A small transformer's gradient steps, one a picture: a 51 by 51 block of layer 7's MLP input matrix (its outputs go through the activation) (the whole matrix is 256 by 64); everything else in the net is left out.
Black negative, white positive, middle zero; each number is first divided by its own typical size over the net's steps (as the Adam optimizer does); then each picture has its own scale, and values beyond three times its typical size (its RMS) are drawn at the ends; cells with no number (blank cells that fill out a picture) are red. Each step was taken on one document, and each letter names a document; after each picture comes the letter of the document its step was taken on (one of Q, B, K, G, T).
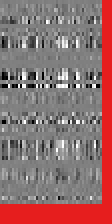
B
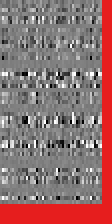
B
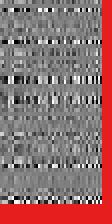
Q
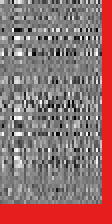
Q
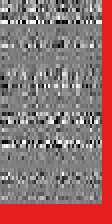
B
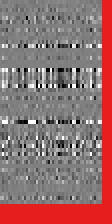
B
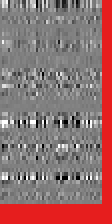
B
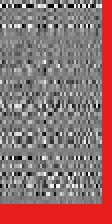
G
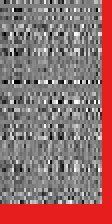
Q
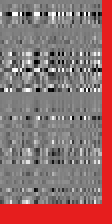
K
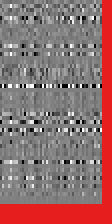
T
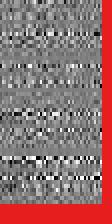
G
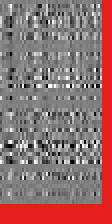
T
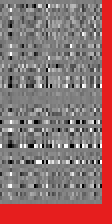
T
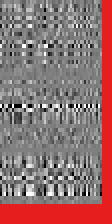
G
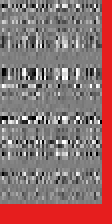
B
